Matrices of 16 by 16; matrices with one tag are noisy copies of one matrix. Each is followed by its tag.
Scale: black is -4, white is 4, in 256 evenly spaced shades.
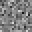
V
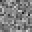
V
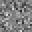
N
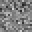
N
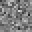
V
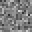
V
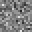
N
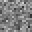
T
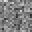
T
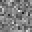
V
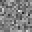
V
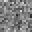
T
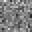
T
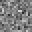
V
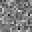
V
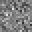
N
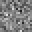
N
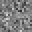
N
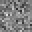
N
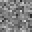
T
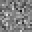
N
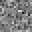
V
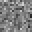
T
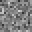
V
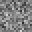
N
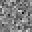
V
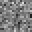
T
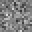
N
